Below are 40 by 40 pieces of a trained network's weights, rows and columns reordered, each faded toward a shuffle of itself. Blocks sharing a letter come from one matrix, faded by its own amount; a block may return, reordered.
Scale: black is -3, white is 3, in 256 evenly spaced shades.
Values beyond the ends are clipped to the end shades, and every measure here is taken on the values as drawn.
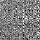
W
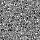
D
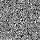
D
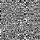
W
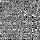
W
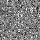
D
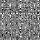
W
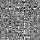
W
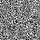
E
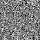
E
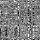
W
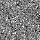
D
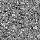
E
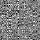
W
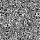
E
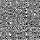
W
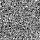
D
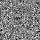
E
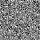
E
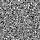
E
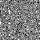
D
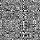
W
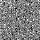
D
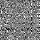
W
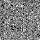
E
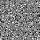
E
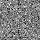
D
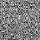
W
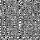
W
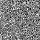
E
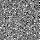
D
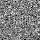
E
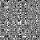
W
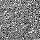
D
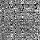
W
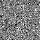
D
